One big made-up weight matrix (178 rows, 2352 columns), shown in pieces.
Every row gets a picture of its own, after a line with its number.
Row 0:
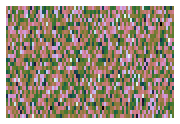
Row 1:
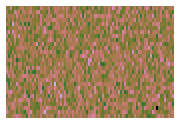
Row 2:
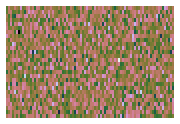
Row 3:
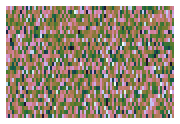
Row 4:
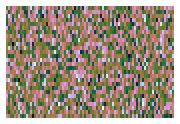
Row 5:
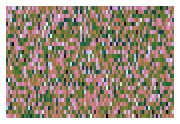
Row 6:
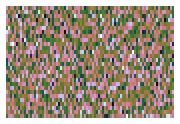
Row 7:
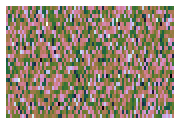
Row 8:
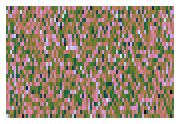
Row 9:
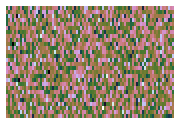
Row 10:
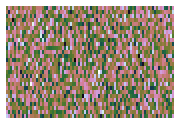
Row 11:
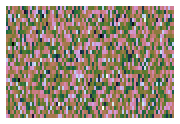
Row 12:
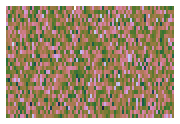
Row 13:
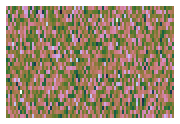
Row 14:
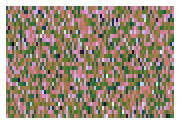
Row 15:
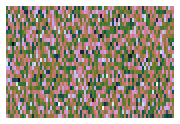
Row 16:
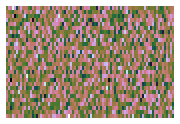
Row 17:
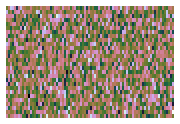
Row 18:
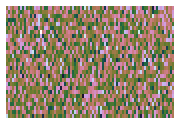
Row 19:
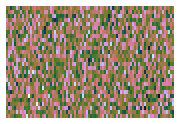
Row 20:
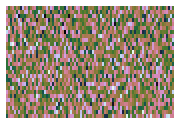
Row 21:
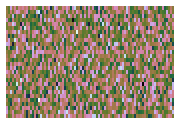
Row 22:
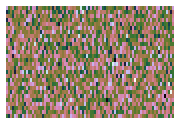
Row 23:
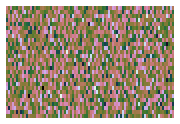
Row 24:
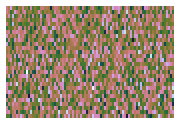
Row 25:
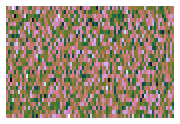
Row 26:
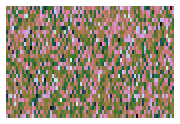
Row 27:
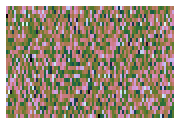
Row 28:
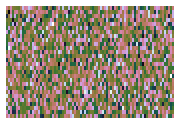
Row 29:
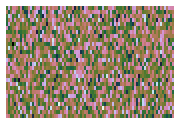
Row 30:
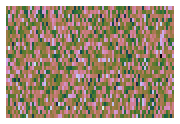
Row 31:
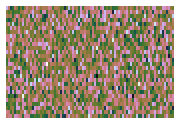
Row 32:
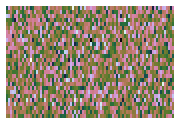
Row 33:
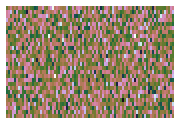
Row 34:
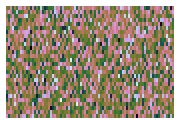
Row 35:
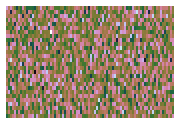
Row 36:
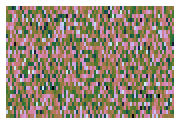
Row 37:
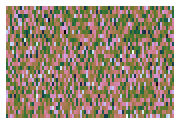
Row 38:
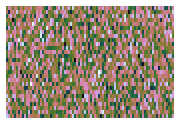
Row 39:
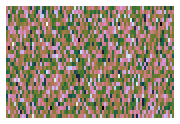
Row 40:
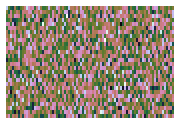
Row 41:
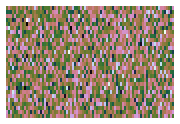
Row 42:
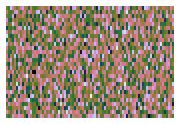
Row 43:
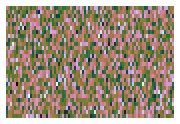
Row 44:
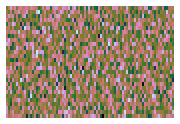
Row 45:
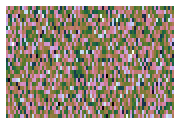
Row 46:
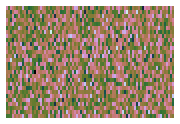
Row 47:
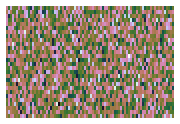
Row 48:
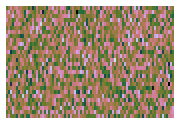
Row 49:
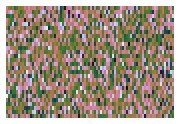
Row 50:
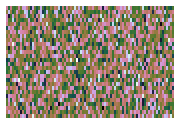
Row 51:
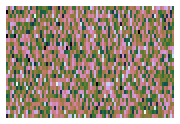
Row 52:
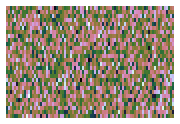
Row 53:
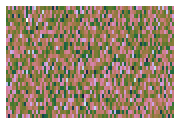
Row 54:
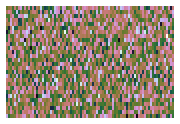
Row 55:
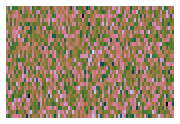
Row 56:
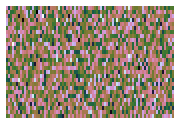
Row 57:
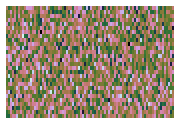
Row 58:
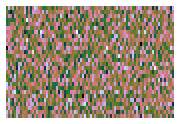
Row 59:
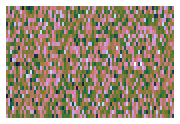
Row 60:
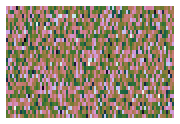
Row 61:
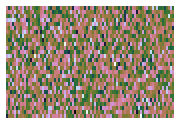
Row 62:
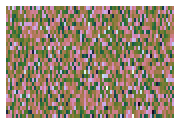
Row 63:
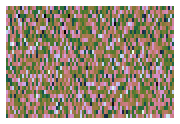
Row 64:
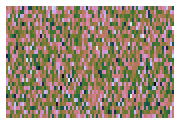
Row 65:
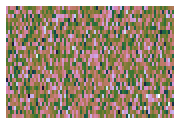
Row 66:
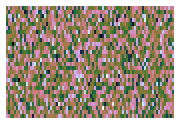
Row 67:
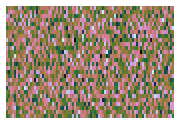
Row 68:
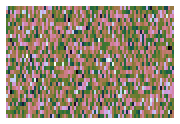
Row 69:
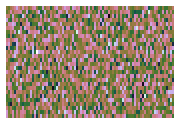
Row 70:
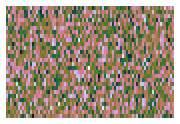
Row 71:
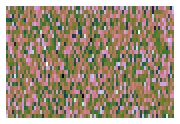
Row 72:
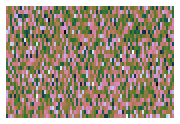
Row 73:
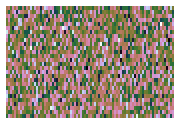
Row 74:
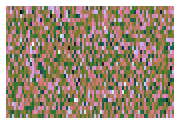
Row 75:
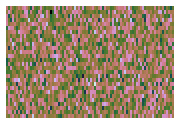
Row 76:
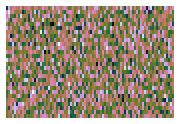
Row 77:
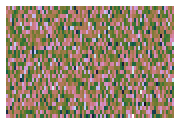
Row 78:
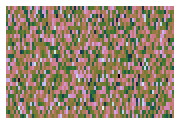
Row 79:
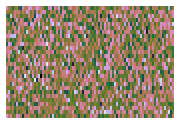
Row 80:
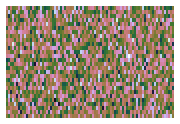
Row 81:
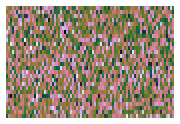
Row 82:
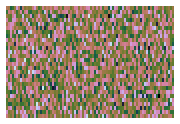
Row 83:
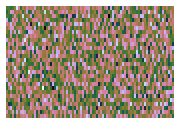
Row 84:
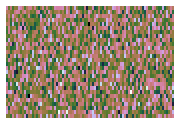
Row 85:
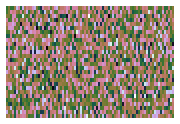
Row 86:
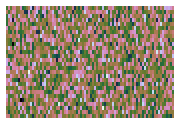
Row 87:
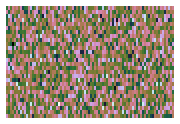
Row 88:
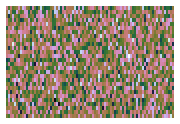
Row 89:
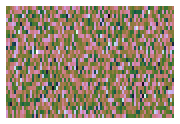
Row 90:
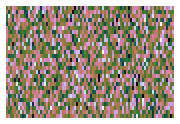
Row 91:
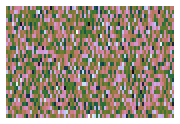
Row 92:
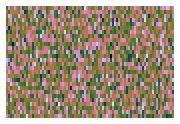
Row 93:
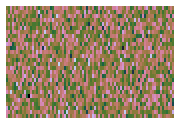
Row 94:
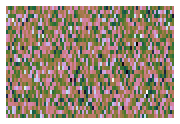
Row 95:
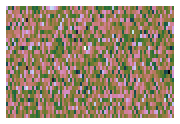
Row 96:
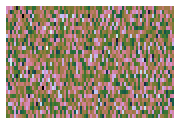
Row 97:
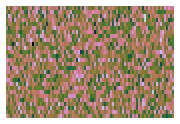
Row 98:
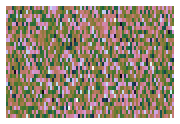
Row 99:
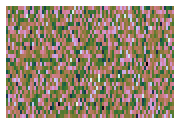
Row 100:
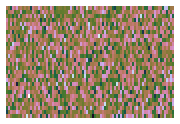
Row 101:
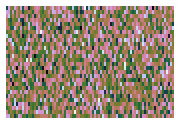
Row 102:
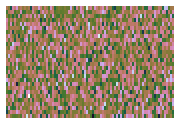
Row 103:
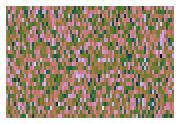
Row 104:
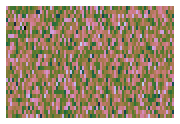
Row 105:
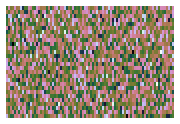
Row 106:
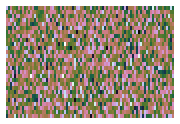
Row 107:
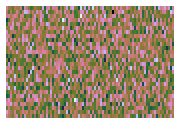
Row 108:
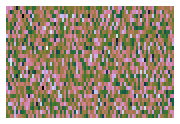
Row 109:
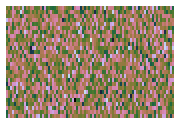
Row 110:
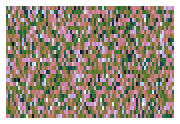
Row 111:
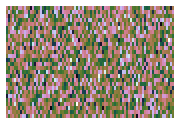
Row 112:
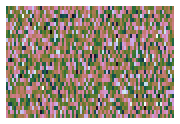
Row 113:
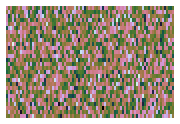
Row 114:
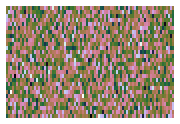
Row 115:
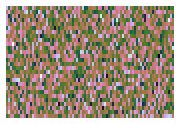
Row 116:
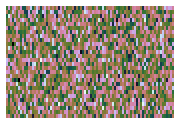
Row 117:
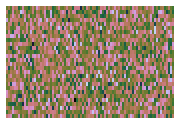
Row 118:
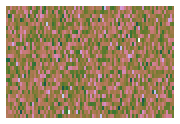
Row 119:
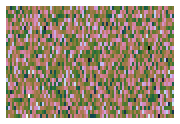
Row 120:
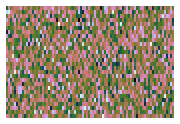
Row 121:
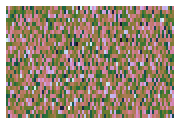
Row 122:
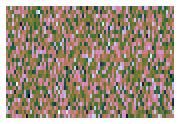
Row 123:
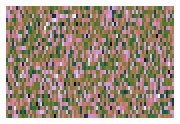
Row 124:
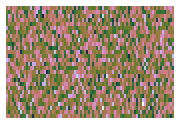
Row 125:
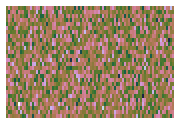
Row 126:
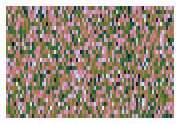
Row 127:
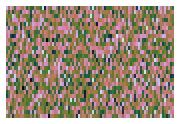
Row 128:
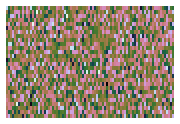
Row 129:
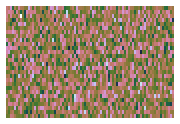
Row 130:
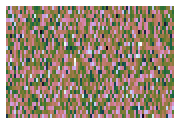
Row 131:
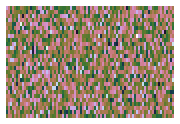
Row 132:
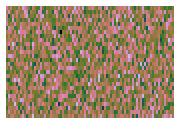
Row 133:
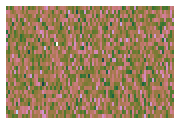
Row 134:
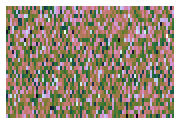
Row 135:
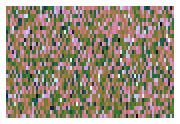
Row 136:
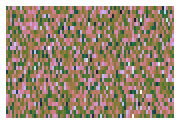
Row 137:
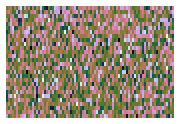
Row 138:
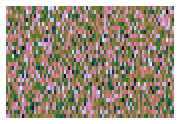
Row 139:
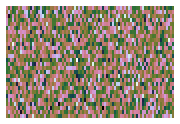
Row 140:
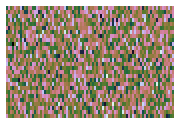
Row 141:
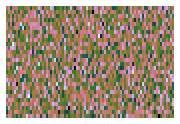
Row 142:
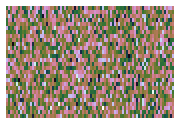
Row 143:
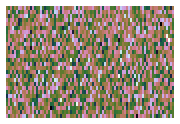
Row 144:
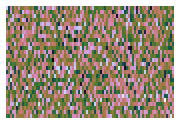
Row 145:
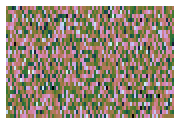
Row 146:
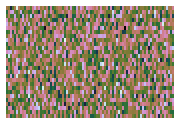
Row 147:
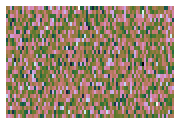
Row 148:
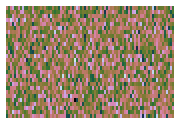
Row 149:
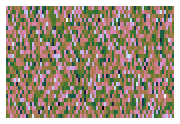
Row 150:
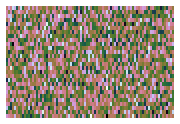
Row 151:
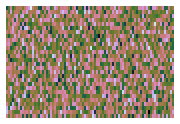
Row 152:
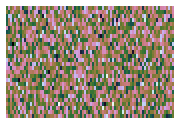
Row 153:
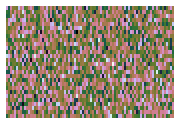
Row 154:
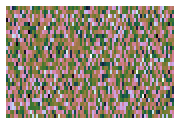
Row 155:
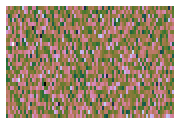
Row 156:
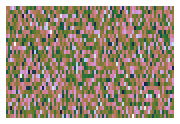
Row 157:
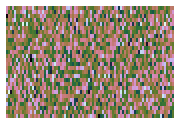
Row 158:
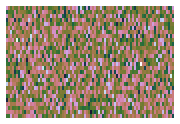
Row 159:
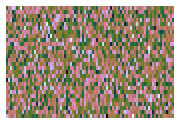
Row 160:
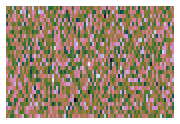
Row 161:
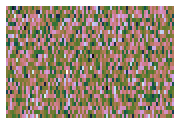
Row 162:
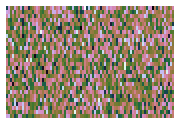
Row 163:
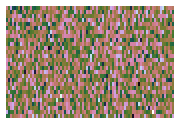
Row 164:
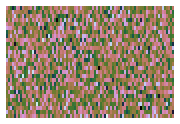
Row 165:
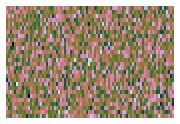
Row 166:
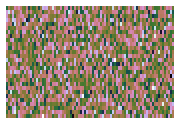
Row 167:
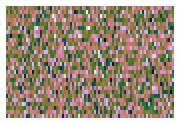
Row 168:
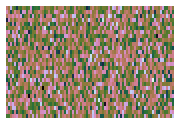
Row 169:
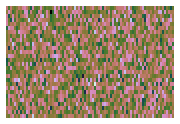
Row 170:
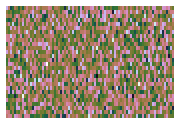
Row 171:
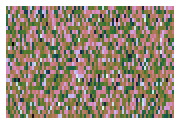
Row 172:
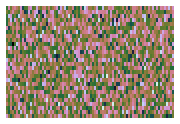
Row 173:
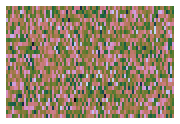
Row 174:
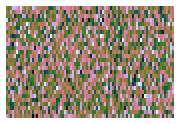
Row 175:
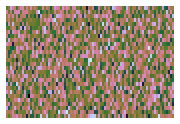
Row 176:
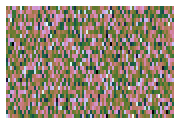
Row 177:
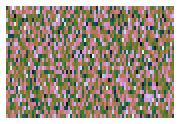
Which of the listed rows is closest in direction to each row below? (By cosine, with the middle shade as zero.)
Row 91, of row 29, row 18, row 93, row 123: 93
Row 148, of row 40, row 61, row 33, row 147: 61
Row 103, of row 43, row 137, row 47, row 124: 124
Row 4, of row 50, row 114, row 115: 114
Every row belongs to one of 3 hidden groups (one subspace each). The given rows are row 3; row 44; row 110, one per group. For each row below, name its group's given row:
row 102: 44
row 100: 44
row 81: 110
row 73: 110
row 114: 3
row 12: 110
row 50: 110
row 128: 3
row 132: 110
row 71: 3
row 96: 44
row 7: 110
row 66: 110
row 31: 3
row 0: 110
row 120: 3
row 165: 44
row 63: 110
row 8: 3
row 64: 3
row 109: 3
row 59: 3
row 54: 110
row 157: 3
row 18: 3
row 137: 110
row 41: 3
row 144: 3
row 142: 110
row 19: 44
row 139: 110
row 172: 110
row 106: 3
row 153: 3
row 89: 44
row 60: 44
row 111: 110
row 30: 110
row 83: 44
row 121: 3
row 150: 44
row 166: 3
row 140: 110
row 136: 44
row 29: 110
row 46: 44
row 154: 44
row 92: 110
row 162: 3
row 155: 110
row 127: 3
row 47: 110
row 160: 3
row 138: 3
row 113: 110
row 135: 110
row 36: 44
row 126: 110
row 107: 3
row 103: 110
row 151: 44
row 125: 110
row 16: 44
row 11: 110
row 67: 3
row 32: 3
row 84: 44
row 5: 44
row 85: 44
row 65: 44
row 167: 3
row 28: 3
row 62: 44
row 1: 44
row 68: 3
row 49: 3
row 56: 110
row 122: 44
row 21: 44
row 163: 44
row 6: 110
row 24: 44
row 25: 44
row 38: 3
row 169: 110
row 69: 44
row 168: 44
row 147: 3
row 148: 3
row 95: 3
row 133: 3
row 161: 44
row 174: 44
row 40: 3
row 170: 3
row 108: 44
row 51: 3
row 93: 44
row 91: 44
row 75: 110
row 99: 110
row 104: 44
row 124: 110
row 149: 110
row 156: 44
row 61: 3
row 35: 44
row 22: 3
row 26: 110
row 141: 44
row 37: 110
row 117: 3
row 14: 110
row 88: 110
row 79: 3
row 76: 3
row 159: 44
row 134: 110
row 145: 44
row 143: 110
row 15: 110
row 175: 44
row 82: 44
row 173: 3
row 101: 3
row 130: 3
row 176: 44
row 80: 110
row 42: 44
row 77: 44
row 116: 110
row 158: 3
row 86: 110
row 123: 44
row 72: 110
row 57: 3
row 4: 110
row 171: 110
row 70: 110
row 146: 44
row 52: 44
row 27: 3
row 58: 3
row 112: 44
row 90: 110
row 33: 3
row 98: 3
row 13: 110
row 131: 44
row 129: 3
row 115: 110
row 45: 110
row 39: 110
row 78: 110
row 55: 44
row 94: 3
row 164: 44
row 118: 110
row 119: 44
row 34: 110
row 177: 44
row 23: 44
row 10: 3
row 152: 110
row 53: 3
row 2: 44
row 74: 3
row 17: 44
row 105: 110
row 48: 3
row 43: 44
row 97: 110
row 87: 110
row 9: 110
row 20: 110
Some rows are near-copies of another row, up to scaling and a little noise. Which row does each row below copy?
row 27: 157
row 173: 117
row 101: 162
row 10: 38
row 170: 31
